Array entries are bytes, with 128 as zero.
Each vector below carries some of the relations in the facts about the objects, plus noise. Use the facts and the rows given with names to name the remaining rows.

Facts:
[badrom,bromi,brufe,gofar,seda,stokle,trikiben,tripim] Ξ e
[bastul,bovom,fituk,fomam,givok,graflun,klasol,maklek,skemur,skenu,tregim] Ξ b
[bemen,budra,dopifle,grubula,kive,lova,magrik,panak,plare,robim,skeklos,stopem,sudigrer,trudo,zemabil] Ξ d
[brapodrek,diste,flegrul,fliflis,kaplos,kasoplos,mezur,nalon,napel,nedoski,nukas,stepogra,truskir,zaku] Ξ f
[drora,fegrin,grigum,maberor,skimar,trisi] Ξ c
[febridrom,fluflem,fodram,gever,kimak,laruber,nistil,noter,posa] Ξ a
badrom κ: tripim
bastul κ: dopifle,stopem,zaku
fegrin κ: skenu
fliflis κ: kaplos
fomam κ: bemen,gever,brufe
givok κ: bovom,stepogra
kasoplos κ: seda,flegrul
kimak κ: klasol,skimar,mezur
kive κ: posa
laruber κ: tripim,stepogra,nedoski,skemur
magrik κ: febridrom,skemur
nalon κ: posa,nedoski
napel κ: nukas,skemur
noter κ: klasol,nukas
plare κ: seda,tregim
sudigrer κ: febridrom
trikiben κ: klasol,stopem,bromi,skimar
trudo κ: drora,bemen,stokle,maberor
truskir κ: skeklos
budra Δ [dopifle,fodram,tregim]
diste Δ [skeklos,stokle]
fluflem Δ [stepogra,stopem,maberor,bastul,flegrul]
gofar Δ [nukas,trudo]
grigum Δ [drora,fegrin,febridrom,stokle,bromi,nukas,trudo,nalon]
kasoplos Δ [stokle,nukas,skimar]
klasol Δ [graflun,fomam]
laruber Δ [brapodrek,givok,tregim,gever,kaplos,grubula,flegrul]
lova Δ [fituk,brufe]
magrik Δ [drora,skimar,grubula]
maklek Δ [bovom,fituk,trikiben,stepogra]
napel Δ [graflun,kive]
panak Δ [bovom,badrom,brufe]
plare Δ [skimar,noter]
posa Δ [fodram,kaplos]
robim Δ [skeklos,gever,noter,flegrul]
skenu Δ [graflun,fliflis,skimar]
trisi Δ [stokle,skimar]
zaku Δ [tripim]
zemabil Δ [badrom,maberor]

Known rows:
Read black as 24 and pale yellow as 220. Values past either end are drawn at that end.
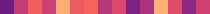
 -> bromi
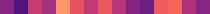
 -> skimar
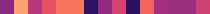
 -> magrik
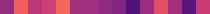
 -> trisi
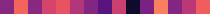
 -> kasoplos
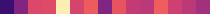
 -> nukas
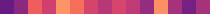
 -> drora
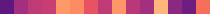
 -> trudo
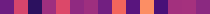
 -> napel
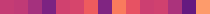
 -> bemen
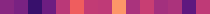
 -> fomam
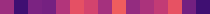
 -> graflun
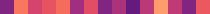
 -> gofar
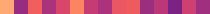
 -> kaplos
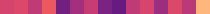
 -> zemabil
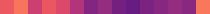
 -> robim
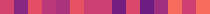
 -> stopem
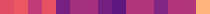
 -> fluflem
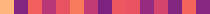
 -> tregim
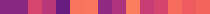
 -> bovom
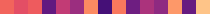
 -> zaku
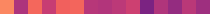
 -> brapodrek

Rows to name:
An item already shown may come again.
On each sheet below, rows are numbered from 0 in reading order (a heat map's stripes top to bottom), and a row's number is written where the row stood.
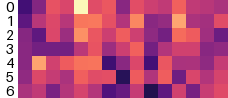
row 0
nukas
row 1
fegrin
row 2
skimar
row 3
fliflis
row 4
magrik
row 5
skemur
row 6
plare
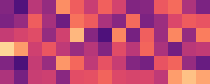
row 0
skimar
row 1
stepogra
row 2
sudigrer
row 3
budra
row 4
skimar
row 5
trikiben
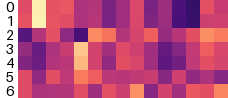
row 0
laruber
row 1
laruber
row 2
badrom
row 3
noter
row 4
noter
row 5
grubula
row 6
kimak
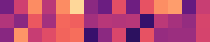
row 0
febridrom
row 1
skeklos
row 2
magrik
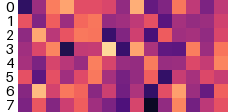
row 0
nalon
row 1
gever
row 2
magrik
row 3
tripim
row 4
maberor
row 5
flegrul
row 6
grigum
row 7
kasoplos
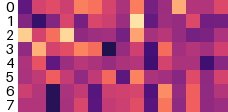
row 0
fegrin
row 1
kive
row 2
posa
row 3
magrik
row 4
skenu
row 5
nedoski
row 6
klasol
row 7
klasol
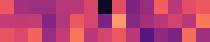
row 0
seda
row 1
truskir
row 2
givok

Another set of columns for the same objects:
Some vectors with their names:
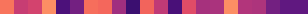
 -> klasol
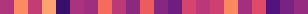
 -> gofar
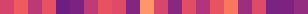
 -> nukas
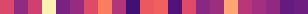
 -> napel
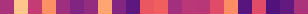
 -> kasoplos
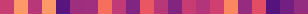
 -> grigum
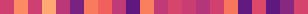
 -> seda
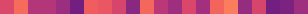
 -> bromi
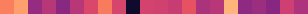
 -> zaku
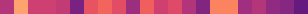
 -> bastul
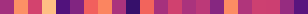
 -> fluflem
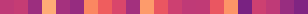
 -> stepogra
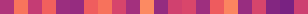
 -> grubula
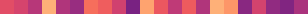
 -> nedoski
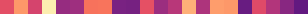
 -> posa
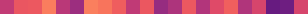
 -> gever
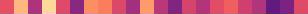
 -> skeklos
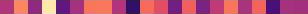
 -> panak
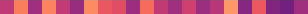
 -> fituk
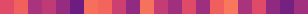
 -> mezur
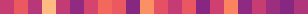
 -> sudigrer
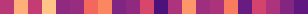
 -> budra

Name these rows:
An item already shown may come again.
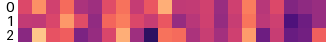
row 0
fegrin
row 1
fomam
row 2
plare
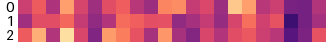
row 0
nalon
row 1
trudo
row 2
skeklos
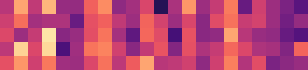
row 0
budra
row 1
kimak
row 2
napel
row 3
robim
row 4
fegrin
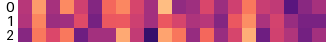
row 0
truskir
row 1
trikiben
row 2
magrik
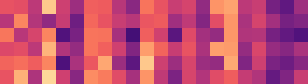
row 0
kive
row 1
trikiben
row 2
klasol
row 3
nedoski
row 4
skenu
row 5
skeklos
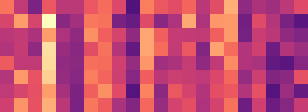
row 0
tripim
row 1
posa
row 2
stepogra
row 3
badrom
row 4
graflun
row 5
flegrul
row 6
maberor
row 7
tregim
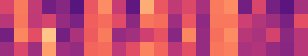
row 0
skimar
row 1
noter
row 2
laruber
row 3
givok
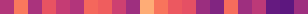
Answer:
fliflis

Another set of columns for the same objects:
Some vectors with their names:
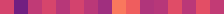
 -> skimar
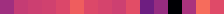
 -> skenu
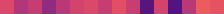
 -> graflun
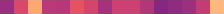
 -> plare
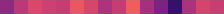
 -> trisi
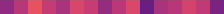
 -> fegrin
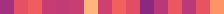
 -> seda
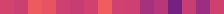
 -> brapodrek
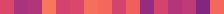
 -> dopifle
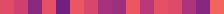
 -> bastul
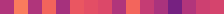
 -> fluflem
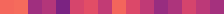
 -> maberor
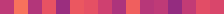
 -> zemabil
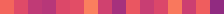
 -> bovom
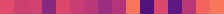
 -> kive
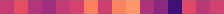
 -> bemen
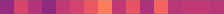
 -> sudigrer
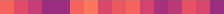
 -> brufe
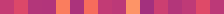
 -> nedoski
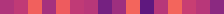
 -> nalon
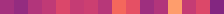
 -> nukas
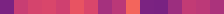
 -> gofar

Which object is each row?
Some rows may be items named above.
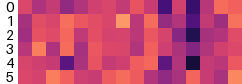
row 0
graflun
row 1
budra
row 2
robim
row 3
fluflem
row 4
fomam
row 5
tregim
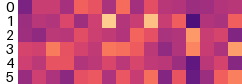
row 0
magrik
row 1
zaku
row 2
nukas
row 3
tregim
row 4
skeklos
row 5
napel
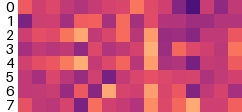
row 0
gever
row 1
magrik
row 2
posa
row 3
kimak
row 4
posa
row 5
noter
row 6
tripim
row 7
trikiben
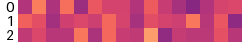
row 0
fluflem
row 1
stepogra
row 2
nedoski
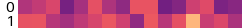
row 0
trudo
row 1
badrom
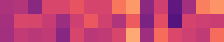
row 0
klasol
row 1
truskir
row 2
kimak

